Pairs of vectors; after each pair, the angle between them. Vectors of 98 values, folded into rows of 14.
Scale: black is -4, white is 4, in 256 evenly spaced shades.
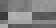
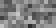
partly aligned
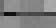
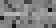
partly opposed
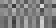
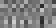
nearly opposite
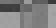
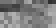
nearly parallel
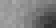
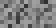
orthogonal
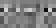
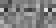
nearly opposite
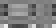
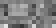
nearly parallel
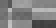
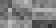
nearly parallel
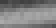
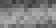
nearly parallel
